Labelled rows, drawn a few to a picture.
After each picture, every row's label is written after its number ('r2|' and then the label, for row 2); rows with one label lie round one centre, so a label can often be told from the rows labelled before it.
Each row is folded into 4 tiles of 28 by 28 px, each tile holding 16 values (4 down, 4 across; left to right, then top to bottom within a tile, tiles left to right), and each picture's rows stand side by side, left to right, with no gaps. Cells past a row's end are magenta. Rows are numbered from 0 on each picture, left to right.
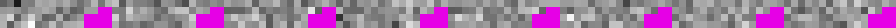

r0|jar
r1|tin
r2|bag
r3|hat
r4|bag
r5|bag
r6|hat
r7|hat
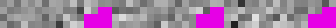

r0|hat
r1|bag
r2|jar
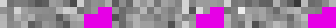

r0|tin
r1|hat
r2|tin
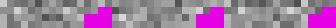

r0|tin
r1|bag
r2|tin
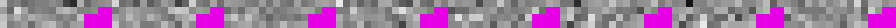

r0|tin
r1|tin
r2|bag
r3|tin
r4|bag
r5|jar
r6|jar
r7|hat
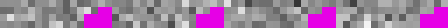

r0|bag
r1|hat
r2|tin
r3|jar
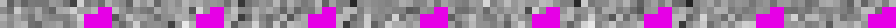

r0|tin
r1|hat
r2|jar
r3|jar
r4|hat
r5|jar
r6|jar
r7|bag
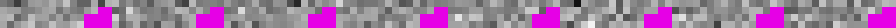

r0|jar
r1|tin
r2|tin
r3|tin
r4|bag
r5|jar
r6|bag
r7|bag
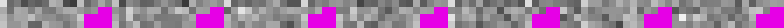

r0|tin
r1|tin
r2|tin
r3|tin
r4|tin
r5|hat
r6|bag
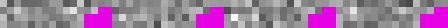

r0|tin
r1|bag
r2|bag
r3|tin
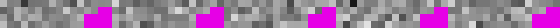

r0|tin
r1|tin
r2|bag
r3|jar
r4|tin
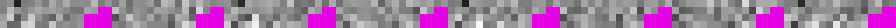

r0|jar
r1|hat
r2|jar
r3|hat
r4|jar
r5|hat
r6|hat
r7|jar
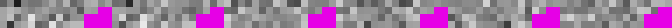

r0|jar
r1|jar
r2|tin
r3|tin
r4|hat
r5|bag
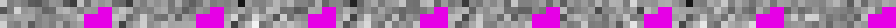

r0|tin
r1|jar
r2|jar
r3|jar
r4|jar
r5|hat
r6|jar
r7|bag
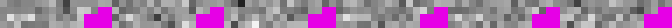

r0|bag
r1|hat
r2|jar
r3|bag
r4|bag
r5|jar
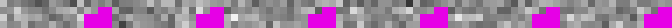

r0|tin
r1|hat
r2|bag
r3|tin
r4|bag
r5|bag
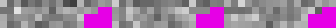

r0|tin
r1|tin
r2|bag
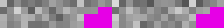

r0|tin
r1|tin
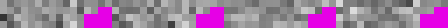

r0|hat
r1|hat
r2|bag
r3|tin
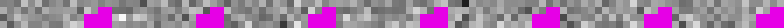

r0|hat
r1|bag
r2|hat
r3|bag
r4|jar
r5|hat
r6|hat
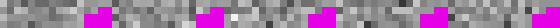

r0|tin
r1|hat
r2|bag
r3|tin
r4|hat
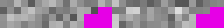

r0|bag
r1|tin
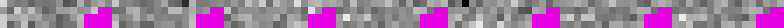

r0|tin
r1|tin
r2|hat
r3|bag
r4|jar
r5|bag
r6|bag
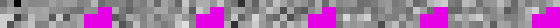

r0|jar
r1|hat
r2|jar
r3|bag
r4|bag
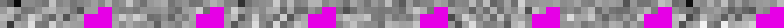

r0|jar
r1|bag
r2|jar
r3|bag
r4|hat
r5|bag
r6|jar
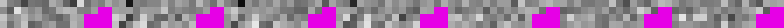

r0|tin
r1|jar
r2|jar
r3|jar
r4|bag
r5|bag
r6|bag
